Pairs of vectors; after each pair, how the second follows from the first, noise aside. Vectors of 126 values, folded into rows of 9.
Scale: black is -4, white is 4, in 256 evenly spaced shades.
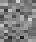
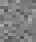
shrunk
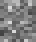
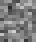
sign-scrambled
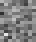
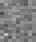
shrunk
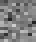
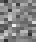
sign-scrambled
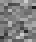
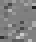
partly zeroed
